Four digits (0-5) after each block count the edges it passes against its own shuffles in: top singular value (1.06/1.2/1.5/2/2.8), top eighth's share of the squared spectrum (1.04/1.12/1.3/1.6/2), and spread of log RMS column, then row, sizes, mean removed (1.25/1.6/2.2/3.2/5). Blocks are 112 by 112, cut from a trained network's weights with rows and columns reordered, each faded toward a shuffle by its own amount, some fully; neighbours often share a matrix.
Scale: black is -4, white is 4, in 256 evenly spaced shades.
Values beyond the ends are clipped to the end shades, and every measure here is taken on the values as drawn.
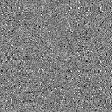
4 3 2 2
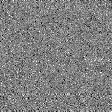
4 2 0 2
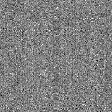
4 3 1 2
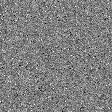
0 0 0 0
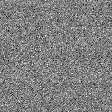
3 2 0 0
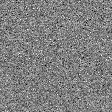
2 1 0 0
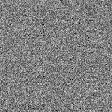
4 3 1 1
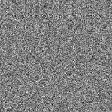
4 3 0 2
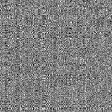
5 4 2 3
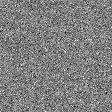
0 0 0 0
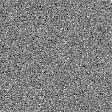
3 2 0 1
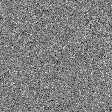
1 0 0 0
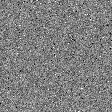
1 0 0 0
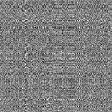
5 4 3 3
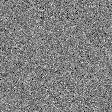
0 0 0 0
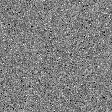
0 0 0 0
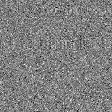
3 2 0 0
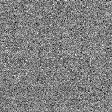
3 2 0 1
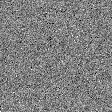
1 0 0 0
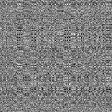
5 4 3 3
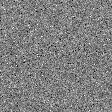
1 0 0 0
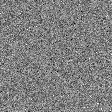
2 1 0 0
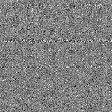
4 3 0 2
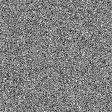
1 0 0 0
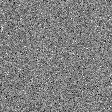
0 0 0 0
